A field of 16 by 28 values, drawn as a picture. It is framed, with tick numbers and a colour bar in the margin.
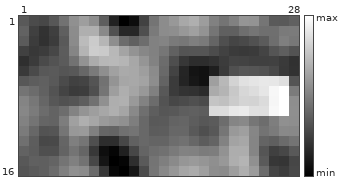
Values change most from cell to cell in the middle right. The middle right is the ninth with the highest average. An odd patch, higher than its surroundings, sits in the middle right.
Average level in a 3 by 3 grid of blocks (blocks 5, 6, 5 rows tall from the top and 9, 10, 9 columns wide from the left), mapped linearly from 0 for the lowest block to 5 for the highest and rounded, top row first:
110 | 115 | 002
